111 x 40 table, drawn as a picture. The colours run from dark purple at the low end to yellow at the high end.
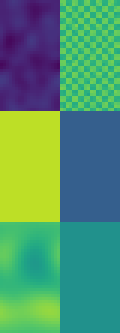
The table splits into 3 rows of 2 panels. Panel 1,1: very low, blotchy, faint in contrast. Panel 1,2: high, checkered. Panel 2,1: very high, flat. Panel 2,2: low, flat. Panel 3,1: high, smooth. Panel 3,2: middling, flat.
